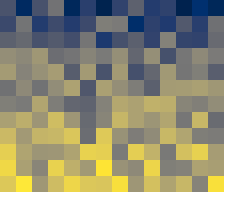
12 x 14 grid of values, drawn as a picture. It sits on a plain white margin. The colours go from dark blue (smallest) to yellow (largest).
The ninth with the lowest average is the top right. No regular stripes run through it. The field climbs toward the bottom. The bottom left is the ninth with the highest average.
